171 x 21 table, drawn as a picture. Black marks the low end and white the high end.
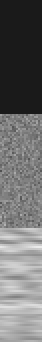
It is made of 3 by 1 panels. Panel 1,1: very low, flat. Panel 2,1: middling, fine-grained. Panel 3,1: high, streaked across.
